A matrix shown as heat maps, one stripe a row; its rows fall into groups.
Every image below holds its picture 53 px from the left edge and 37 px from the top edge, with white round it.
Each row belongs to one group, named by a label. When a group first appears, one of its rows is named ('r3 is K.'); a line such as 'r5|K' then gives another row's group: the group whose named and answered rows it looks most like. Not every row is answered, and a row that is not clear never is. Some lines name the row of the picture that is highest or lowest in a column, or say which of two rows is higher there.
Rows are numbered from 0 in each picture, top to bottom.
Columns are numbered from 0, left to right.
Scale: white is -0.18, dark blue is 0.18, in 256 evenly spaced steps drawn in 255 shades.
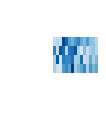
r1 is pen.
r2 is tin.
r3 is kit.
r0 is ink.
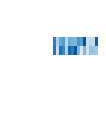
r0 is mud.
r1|pen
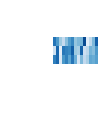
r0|mud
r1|tin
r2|tin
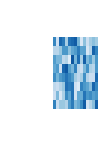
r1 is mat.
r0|pen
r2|mud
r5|kit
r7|mud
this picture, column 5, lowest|2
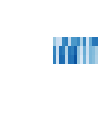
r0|mat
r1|pen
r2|pen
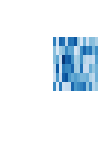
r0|pen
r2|tin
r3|tin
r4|ink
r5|mud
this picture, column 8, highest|5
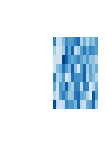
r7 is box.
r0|box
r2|ink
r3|kit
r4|mud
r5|ink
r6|mat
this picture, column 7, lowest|1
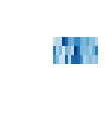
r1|box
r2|box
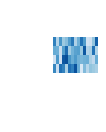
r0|mud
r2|ink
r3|pen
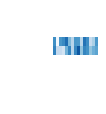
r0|ink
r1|box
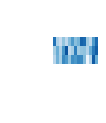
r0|mud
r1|mat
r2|mat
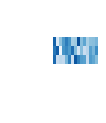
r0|box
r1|tin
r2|box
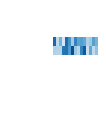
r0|box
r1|kit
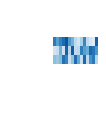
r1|kit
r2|mat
